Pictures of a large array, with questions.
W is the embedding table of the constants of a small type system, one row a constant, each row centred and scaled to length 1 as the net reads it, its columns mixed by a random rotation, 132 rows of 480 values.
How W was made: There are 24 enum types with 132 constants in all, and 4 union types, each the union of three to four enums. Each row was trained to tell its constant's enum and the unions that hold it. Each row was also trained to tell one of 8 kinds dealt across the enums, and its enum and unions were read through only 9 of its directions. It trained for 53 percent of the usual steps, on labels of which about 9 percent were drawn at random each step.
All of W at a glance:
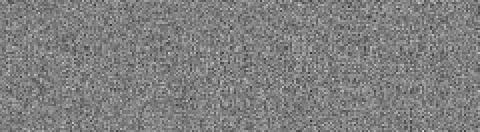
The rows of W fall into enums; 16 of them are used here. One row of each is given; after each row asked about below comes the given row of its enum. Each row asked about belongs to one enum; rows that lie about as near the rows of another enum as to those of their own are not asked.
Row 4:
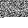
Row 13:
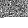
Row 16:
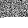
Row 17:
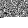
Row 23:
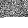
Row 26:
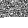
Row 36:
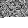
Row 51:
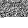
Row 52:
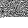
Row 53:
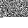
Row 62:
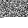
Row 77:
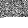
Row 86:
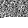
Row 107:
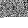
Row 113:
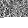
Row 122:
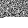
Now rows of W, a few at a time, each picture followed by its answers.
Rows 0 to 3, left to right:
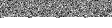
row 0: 52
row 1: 52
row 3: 53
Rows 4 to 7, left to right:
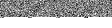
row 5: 113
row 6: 4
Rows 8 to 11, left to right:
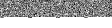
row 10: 86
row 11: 113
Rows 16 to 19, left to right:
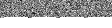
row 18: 36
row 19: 62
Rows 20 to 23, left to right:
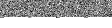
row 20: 122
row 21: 53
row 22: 86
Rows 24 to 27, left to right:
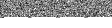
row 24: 4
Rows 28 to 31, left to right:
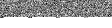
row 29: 26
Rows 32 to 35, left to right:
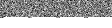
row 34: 107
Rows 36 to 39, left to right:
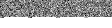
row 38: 52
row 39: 51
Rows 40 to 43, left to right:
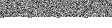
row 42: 4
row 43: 86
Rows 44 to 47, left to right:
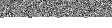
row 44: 16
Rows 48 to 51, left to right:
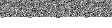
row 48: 51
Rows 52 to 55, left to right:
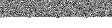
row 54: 113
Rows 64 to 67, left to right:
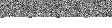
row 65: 26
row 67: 77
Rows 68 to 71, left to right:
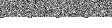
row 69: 86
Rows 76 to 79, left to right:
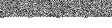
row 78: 26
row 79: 62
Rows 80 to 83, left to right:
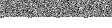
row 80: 26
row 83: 86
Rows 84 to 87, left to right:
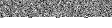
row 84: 51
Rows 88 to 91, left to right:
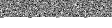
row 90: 53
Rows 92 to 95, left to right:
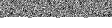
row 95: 77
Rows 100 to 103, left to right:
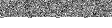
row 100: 113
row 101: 4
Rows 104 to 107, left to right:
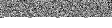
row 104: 26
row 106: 53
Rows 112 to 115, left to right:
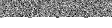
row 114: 53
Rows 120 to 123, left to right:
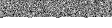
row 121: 52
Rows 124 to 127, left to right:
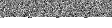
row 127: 113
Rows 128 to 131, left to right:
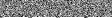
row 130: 107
